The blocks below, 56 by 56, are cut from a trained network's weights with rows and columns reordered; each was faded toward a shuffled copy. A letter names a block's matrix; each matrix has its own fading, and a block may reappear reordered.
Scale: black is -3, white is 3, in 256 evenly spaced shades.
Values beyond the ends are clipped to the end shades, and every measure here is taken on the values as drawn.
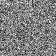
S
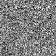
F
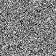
S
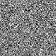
F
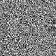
F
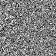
S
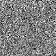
F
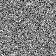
S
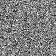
S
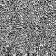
F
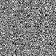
F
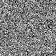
S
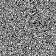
S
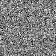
S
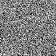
S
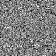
F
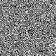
F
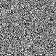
F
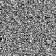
F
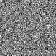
F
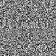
F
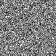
S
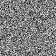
S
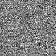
F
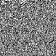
F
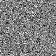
S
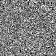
S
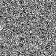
S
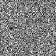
F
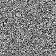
S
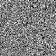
F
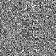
F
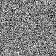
S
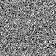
S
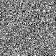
F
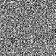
F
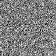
F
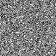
F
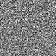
F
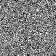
S
